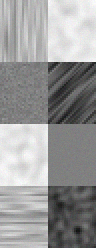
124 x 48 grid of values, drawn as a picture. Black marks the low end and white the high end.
It is made of 4 by 2 panels. Panel 1,1: high, streaked downward. Panel 1,2: very high, blotchy, faint in contrast. Panel 2,1: middling, fine-grained, faint in contrast. Panel 2,2: low, slanting up to the right. Panel 3,1: very high, blotchy, faint in contrast. Panel 3,2: middling, flat. Panel 4,1: high, streaked across. Panel 4,2: low, blotchy.
